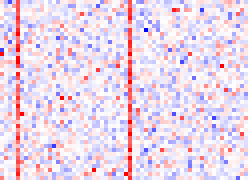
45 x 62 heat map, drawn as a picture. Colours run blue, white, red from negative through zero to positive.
Average level on the scale: 50%. Slope: none. Odd lines: columns 5 and 33. Histogram: skewed, a long tail of high values.
